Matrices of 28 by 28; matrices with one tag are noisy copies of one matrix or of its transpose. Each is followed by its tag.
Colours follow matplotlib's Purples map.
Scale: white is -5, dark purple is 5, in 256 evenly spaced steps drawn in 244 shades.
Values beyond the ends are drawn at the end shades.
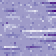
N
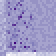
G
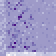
G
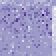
G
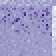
G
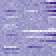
N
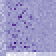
G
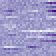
N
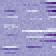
N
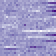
N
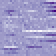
N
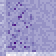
G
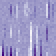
N
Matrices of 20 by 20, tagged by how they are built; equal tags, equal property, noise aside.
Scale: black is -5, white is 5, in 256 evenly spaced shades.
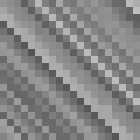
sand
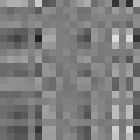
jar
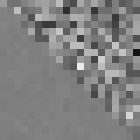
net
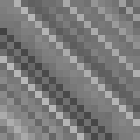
sand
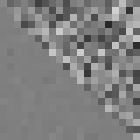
net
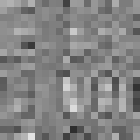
jar
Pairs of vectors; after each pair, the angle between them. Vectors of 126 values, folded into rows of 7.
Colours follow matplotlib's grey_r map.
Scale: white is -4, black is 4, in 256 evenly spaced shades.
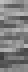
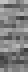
nearly parallel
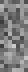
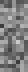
orthogonal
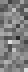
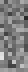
orthogonal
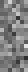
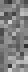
partly opposed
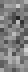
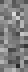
partly opposed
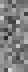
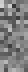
partly aligned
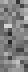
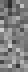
partly opposed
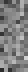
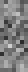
orthogonal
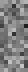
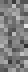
nearly opposite
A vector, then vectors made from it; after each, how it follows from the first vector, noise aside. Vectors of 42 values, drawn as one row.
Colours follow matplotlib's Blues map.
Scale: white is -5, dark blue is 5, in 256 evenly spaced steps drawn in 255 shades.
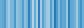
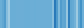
partly zeroed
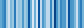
scaled up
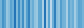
reversed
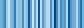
scaled up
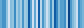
scaled up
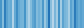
wrapped around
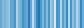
sign-scrambled
